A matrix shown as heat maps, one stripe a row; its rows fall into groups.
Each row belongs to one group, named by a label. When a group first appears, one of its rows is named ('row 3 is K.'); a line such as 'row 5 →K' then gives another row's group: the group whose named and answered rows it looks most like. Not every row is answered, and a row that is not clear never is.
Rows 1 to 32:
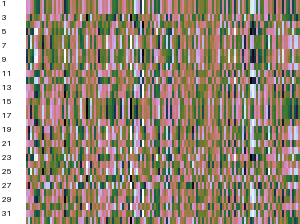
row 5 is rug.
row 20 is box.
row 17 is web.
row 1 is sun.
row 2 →sun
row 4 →rug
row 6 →box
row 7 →box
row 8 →rug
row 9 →rug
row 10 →box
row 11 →sun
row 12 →rug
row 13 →sun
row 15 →web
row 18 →sun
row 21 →sun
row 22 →box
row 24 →box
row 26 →web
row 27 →box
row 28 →sun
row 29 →sun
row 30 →box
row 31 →sun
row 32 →web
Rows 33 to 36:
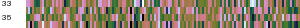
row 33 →sun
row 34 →web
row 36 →web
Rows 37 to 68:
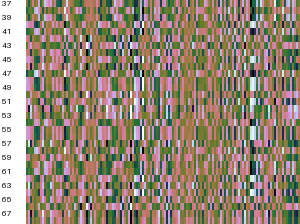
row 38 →rug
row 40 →sun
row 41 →rug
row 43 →box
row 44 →web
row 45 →sun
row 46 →web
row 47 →rug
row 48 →sun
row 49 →sun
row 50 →box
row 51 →sun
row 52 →box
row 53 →box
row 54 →rug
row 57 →web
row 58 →rug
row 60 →rug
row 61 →rug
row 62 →sun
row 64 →sun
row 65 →web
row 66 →box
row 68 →web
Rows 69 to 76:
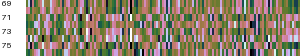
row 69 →web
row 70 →web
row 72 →rug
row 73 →box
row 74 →box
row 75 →web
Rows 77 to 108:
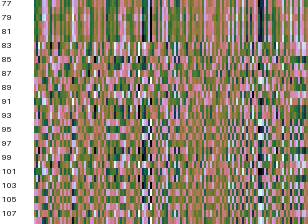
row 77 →rug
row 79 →rug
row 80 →rug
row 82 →rug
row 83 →box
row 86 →rug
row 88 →sun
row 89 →web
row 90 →box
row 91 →rug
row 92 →web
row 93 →web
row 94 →sun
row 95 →rug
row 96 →sun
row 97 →rug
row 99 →rug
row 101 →rug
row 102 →web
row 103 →rug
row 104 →sun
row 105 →rug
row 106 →sun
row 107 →box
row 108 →sun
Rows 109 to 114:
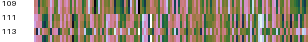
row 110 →web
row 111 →sun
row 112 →sun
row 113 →box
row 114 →sun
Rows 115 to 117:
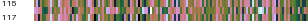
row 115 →web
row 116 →sun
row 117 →web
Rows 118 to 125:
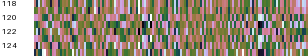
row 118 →box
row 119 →box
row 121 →rug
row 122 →web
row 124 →box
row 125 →rug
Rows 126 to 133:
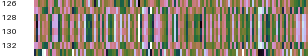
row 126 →web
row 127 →sun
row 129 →box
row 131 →box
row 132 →sun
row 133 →rug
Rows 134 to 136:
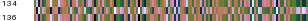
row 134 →web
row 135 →box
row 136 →web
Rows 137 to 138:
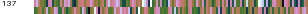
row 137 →sun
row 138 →box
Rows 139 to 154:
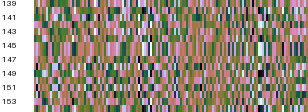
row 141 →box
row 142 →sun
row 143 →box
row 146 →sun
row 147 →web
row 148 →box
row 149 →rug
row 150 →web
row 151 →box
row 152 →web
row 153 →sun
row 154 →rug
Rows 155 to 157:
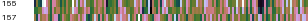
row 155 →rug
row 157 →box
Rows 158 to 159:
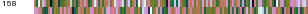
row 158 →box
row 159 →sun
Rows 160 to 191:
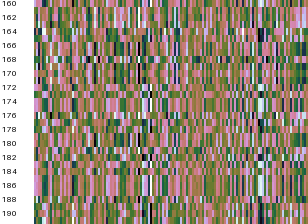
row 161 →box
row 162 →box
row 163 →box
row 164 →rug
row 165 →rug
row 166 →web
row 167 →web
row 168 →box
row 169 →web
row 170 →web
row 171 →web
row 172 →sun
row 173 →rug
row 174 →sun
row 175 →sun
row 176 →box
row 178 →rug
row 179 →web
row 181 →box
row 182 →rug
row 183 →sun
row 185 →sun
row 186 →sun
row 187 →sun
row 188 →web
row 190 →rug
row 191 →rug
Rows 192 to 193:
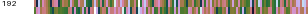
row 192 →box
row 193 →box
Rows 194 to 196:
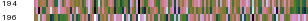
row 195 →web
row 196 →box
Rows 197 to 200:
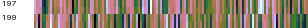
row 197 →sun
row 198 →sun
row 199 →web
